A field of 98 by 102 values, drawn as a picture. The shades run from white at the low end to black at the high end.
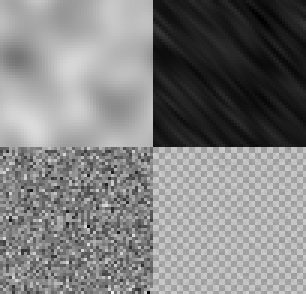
It is made of 2 by 2 panels. Panel 1,1: low, smooth. Panel 1,2: very high, slanting down to the right, faint in contrast. Panel 2,1: middling, fine-grained, strong in contrast. Panel 2,2: low, checkered.
